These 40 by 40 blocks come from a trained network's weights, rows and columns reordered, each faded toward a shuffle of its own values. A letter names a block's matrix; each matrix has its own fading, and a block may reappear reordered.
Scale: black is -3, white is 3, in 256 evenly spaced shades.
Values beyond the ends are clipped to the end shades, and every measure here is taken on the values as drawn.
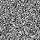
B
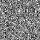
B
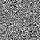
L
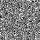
B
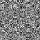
L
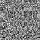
L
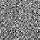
L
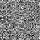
L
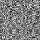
L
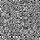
L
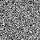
B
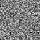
L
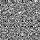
L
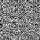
L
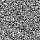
B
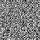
L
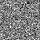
B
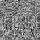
L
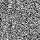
B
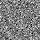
B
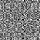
L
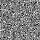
B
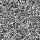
B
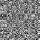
L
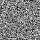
B
